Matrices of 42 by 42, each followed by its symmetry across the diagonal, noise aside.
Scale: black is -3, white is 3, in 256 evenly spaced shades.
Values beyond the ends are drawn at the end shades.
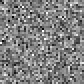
neither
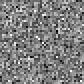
symmetric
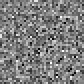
symmetric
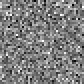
neither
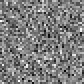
neither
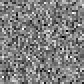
neither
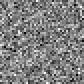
neither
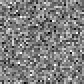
neither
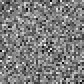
symmetric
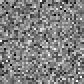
symmetric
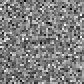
neither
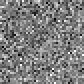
symmetric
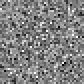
symmetric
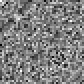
symmetric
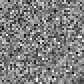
symmetric
